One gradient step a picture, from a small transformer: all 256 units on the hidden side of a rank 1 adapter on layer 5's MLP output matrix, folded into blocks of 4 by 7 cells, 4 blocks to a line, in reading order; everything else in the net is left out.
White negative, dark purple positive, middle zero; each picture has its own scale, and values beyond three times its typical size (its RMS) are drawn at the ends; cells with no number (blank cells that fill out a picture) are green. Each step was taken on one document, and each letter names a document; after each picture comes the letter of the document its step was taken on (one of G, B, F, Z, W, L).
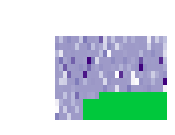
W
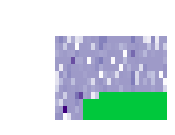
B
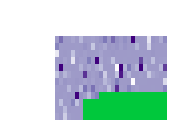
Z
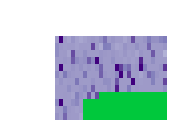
Z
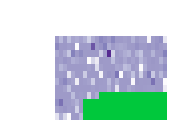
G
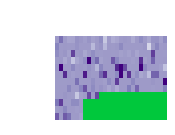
Z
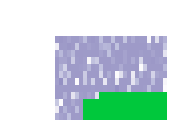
W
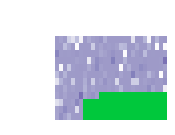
B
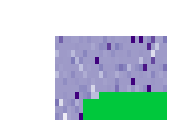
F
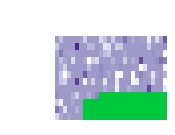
W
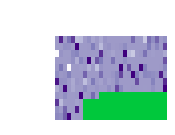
B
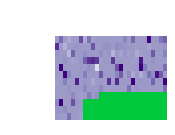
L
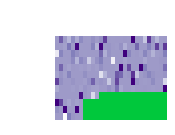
B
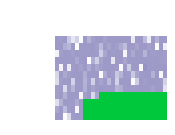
B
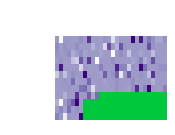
F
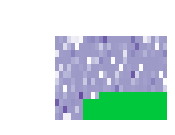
B
